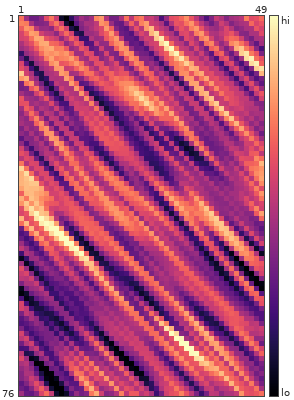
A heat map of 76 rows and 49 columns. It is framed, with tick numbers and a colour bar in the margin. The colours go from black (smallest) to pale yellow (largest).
The grain runs diagonally down to the right. No single row or column stands out from its neighbours. The histogram is bell-shaped. The ninth with the lowest average is the bottom left.
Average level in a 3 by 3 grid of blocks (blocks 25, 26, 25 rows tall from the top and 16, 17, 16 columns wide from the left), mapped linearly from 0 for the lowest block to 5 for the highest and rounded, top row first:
344 / 533 / 033
